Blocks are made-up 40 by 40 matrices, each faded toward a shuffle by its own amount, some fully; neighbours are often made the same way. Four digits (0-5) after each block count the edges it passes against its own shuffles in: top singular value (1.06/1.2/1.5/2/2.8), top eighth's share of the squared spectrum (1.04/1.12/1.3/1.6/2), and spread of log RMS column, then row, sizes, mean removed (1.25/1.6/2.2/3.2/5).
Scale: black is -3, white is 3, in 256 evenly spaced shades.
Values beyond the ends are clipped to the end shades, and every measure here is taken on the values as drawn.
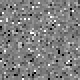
0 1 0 0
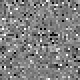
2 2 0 1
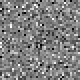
2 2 0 0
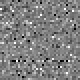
2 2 0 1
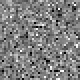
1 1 1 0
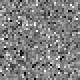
0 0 0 0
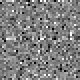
3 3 0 2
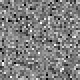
2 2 0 0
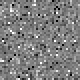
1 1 0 0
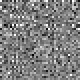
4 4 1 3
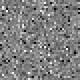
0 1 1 0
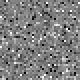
0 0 0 0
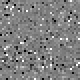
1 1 0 1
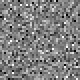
2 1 0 0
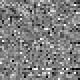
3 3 0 2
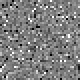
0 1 0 0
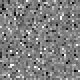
0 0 0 0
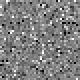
0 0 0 0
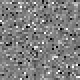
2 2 0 0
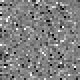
2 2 0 0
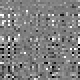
4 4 2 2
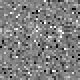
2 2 0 0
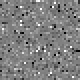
0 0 0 0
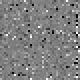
3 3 1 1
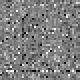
3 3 1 1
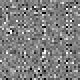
4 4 2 2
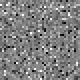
2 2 0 1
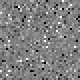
1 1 0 1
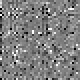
3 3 2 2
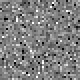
1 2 0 0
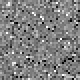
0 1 0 0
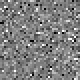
2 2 0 0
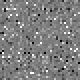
2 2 0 0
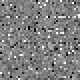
2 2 0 1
